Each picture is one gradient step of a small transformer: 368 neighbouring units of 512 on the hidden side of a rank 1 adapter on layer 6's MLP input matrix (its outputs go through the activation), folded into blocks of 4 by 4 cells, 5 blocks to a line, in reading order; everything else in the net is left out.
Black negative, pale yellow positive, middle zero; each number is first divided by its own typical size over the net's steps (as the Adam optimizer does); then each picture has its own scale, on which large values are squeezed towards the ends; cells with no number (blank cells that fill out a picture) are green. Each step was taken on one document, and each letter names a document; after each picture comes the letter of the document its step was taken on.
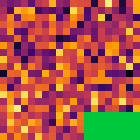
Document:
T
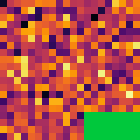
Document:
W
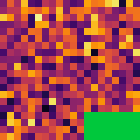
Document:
W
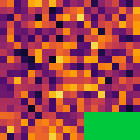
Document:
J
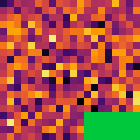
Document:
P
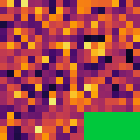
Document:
W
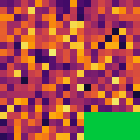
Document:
T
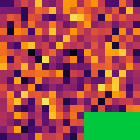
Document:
T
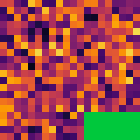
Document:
J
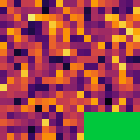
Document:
J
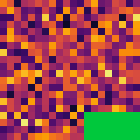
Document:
J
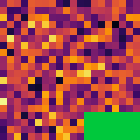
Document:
J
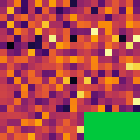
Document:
P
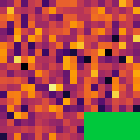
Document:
P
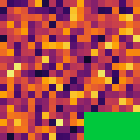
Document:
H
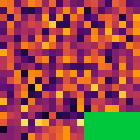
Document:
J
